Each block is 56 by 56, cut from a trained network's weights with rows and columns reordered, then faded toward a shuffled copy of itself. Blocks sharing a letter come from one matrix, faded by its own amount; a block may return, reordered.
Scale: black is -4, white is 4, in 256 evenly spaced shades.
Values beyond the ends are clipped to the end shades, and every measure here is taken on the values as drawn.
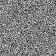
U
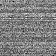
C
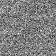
U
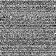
C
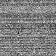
C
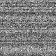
C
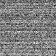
C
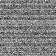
C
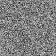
U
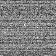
C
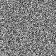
U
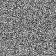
U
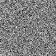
U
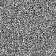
U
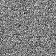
U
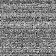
C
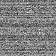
C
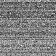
C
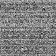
C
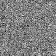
U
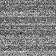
C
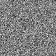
U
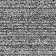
C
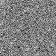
U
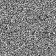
U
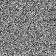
U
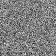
U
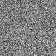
U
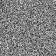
U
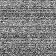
C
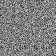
U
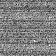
C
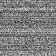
C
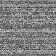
C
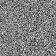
U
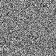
U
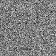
U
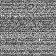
C
